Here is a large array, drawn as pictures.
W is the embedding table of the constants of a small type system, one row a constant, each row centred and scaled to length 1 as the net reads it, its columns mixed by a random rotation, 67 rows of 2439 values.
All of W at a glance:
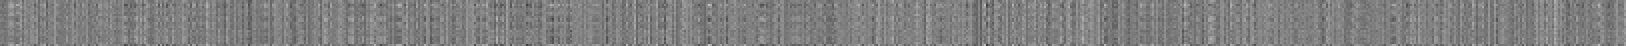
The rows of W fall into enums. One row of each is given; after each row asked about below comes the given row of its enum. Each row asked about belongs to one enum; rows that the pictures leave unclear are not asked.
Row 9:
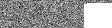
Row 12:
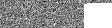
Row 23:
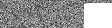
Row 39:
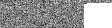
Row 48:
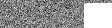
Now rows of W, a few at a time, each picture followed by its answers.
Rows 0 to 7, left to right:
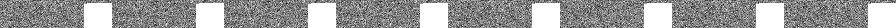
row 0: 9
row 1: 12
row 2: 12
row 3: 12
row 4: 9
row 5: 23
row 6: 9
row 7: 9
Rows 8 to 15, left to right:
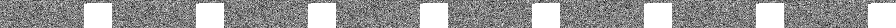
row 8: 9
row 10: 23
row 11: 23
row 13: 48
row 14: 9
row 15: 39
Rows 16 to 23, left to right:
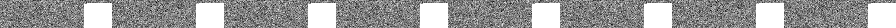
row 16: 9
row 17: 48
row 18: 9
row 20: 12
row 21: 9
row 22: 48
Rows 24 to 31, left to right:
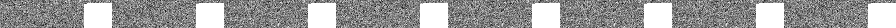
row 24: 39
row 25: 23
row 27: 48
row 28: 12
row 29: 12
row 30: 12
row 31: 23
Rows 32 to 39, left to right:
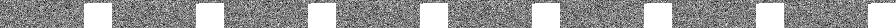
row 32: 48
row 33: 9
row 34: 12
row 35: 9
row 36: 9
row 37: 23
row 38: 12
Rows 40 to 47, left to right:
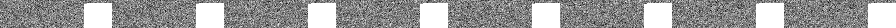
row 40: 23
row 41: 23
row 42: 12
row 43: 12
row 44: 9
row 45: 39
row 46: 48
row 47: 48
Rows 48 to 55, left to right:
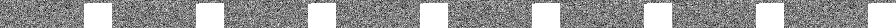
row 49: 9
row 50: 12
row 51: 48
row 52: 9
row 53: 39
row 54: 39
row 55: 48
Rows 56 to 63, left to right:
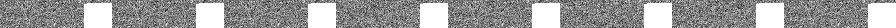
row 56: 12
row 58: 12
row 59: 23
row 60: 12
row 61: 39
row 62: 48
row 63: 12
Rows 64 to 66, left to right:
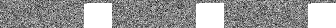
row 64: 23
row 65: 48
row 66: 9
